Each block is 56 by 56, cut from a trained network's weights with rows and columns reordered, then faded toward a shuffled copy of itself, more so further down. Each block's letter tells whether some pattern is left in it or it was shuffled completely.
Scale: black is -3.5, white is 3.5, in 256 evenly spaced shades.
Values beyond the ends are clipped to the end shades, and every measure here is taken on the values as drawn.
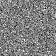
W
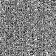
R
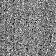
R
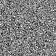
W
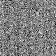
R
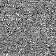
R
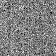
R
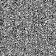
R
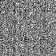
R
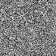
W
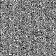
R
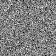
W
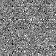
R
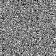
R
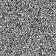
W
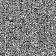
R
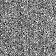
R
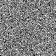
W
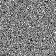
W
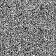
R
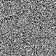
R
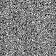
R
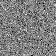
W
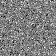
W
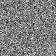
W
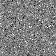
W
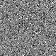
W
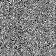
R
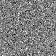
W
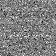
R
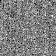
R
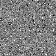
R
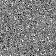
W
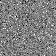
W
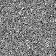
W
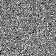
W
